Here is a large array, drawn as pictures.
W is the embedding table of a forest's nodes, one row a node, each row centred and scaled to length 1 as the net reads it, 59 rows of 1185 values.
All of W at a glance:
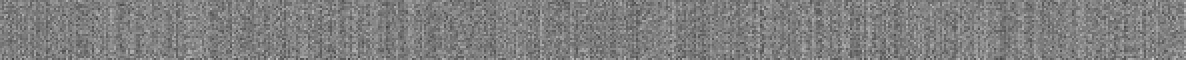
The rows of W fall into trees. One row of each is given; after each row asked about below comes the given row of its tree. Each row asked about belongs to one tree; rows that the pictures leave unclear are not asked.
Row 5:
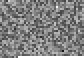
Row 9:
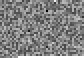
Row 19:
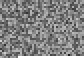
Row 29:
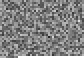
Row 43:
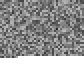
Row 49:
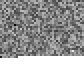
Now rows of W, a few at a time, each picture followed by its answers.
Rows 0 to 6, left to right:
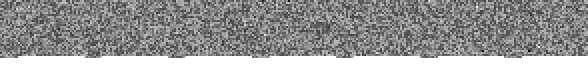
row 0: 9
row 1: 29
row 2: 5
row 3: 49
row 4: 29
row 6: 19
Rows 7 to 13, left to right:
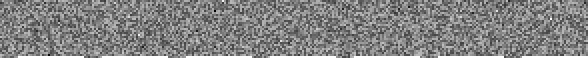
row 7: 43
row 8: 5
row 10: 43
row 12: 29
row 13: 43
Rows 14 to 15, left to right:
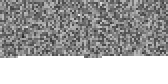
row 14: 29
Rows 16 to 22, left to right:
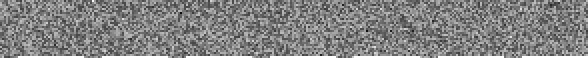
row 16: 5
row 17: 19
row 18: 19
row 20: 43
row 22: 9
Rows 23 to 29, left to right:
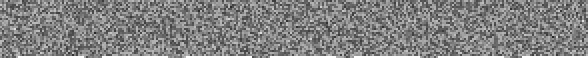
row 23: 29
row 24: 43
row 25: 29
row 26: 49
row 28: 19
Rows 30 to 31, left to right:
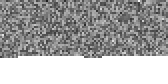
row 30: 49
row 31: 9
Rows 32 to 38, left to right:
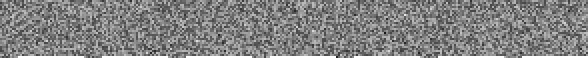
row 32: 43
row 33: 5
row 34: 19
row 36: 49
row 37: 19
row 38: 19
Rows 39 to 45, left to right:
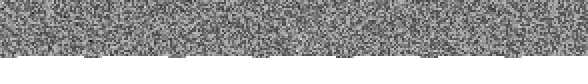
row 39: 29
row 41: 43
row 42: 19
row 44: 19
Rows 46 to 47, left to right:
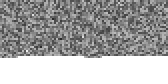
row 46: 29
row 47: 19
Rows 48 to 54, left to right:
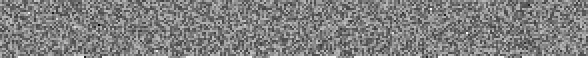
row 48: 29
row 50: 29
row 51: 29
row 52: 29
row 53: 43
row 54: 19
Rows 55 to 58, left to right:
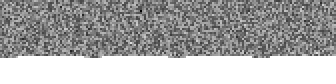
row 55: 43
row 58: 9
